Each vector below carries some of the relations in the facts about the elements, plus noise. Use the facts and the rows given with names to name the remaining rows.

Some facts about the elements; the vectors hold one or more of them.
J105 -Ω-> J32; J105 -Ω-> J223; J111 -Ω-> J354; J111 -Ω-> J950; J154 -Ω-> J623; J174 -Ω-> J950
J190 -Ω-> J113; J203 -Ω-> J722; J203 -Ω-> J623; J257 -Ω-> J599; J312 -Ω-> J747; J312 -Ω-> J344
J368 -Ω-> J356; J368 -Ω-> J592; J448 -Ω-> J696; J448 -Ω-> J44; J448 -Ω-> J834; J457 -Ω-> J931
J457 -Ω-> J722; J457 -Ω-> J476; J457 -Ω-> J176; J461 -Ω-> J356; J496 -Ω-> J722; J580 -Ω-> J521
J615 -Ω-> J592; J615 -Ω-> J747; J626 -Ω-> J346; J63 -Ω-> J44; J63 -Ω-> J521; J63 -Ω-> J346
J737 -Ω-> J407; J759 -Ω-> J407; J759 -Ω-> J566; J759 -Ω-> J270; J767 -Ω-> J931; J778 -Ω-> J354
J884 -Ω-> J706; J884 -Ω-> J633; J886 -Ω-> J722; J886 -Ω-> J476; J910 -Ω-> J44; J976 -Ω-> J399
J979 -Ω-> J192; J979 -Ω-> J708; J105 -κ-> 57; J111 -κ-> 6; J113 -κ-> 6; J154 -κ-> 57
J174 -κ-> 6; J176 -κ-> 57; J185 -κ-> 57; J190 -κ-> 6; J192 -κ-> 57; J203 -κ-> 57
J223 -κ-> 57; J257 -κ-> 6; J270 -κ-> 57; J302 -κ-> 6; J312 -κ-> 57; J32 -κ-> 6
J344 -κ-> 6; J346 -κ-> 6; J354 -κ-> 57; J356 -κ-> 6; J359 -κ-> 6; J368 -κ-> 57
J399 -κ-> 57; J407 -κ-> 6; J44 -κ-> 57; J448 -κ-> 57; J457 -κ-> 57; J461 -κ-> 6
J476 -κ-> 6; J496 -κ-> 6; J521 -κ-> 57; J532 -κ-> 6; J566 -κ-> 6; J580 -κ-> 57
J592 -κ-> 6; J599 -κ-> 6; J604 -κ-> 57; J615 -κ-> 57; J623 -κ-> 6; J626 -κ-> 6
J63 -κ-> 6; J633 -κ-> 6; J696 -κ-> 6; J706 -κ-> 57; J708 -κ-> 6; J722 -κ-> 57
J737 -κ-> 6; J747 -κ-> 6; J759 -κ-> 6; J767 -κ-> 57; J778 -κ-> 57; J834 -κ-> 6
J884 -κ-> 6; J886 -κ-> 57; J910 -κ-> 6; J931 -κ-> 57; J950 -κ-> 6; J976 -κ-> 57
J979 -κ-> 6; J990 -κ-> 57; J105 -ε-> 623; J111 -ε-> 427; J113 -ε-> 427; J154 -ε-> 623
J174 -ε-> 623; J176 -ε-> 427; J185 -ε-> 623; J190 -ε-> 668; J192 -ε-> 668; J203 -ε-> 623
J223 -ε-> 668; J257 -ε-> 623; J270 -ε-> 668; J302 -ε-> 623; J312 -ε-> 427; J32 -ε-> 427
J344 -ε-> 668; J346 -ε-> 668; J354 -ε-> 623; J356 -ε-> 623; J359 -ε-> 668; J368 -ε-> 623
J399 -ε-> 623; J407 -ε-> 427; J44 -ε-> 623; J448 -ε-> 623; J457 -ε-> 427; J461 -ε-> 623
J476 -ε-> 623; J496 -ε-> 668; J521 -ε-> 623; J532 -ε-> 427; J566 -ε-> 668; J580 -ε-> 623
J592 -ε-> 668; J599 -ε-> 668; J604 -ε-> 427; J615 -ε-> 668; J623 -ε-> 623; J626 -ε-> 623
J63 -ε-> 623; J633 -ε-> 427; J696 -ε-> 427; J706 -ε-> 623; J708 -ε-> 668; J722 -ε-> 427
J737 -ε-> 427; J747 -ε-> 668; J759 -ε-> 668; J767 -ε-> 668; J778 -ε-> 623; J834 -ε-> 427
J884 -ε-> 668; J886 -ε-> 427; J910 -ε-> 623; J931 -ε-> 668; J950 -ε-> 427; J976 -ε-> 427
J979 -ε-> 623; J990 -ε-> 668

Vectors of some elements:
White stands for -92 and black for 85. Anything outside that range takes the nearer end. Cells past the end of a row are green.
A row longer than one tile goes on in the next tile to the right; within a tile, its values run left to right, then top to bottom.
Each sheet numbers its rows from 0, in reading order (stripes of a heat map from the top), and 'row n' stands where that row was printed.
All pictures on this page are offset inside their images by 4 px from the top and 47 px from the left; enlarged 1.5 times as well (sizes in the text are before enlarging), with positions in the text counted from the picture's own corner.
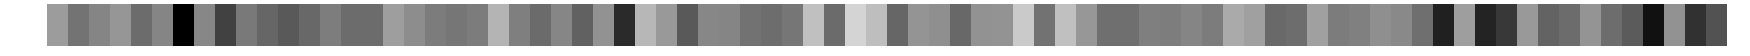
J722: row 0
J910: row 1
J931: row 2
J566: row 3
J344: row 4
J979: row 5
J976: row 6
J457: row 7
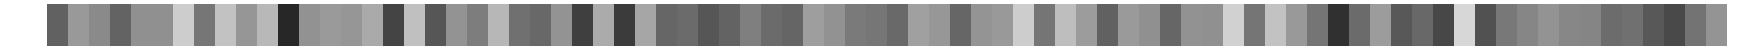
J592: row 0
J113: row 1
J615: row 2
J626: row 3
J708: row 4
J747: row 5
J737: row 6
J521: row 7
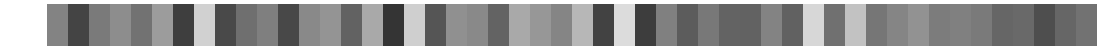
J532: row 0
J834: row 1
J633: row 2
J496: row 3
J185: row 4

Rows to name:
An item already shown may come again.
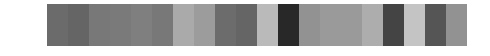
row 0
J461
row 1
J113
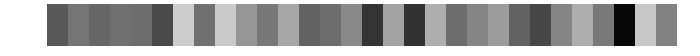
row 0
J759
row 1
J767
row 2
J223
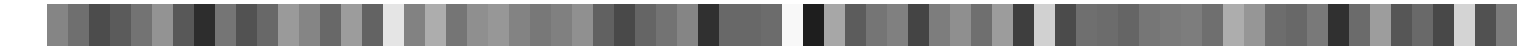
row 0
J105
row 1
J884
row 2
J354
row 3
J32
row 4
J532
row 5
J461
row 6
J737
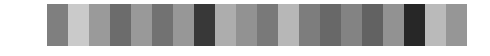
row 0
J192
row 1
J931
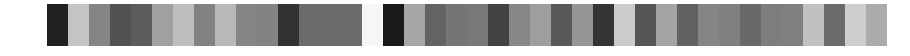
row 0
J599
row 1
J32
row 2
J407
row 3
J346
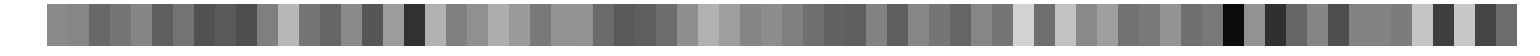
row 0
J778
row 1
J990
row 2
J399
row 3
J706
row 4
J359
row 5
J604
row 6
J950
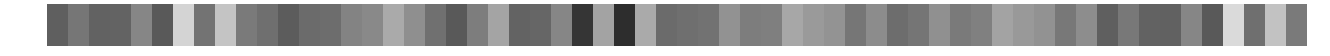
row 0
J496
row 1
J174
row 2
J767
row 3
J356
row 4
J356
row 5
J496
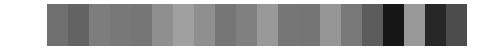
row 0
J302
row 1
J312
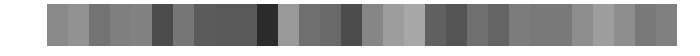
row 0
J368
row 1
J257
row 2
J302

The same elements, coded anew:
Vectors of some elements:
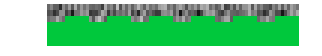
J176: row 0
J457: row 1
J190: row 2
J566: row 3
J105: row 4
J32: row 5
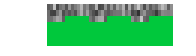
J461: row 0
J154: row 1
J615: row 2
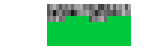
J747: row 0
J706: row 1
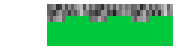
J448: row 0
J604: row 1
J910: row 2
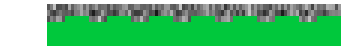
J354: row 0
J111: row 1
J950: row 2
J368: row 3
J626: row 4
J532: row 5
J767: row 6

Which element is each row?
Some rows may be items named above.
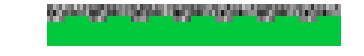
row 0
J496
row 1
J976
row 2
J356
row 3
J111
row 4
J931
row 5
J737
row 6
J931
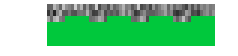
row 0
J496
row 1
J174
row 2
J778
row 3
J312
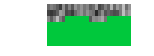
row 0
J976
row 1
J302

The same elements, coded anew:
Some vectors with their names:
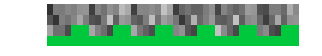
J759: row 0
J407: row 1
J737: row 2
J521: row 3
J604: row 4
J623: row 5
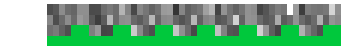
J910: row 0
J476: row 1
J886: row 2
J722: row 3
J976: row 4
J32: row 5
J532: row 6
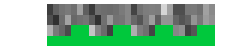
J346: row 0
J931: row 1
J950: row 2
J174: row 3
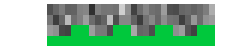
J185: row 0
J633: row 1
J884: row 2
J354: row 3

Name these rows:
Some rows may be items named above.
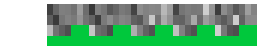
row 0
J496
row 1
J615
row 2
J737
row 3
J111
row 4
J312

